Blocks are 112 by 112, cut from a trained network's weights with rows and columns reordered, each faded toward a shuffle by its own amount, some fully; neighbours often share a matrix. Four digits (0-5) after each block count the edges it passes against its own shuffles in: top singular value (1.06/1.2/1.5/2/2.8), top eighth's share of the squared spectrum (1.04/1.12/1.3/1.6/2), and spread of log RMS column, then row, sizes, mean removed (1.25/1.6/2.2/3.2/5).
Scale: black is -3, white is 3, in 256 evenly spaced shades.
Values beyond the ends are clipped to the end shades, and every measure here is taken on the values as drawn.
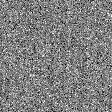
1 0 0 0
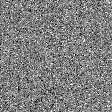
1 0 0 0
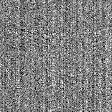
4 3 1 2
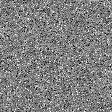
0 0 0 0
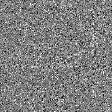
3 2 2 1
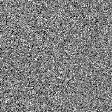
3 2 2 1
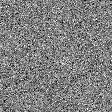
0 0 0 0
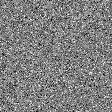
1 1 0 1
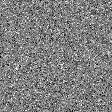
0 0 0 0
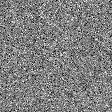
0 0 0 0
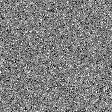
1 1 0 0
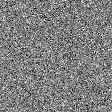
0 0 0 0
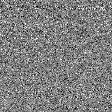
2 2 0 2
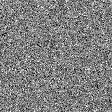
2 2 0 0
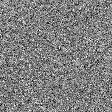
2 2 0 0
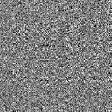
3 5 3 3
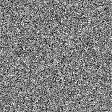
1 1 0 0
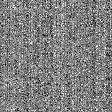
3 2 1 2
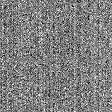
3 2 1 1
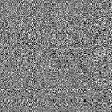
4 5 3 3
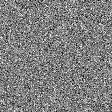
0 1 0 0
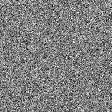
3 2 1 0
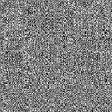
4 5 3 2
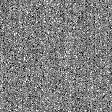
2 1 0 0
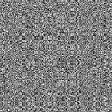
5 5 3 2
